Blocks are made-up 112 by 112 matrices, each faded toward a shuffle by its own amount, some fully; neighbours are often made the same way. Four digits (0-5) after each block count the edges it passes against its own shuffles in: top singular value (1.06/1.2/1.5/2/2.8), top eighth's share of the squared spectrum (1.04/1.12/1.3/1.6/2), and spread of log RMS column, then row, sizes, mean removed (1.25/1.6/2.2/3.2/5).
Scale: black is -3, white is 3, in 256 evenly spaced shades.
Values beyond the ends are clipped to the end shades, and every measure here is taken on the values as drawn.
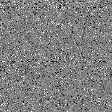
1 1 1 2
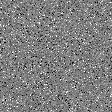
0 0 0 0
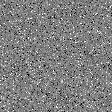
0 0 0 0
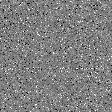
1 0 0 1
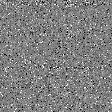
1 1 0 2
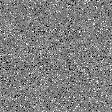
1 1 1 2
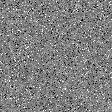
0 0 0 0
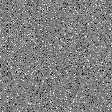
3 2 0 0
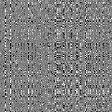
5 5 4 3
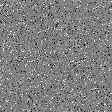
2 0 0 0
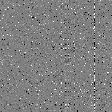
4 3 2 1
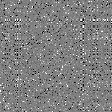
4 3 2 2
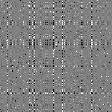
5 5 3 3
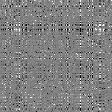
5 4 3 3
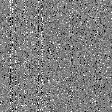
2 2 3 0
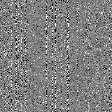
2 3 4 0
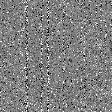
2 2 3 0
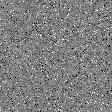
0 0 0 0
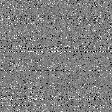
2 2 2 3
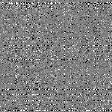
2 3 3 4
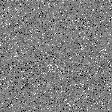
1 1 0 1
